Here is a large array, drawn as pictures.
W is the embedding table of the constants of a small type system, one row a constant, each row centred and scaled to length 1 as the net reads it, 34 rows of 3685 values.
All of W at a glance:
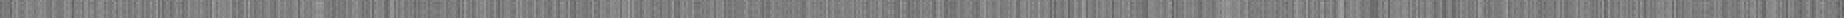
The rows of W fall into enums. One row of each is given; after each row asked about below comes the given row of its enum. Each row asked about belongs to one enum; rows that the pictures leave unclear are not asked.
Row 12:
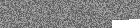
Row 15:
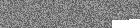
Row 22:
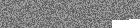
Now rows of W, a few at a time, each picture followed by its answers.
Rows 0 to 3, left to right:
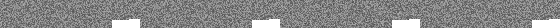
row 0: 22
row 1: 22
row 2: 15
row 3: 22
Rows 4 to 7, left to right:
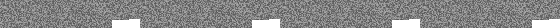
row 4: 12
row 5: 12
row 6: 12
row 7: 12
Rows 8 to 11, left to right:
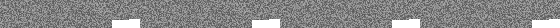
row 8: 12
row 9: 12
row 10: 22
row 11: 22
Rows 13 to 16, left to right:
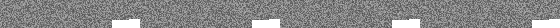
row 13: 22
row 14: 12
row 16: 12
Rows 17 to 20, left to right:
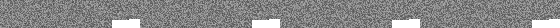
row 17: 15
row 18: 15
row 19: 22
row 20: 22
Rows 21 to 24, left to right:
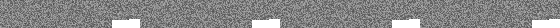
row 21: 15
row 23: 22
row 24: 15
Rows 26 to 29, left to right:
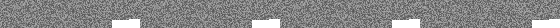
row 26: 22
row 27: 22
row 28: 22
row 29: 12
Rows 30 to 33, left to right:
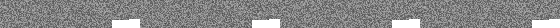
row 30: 12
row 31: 15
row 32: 22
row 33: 12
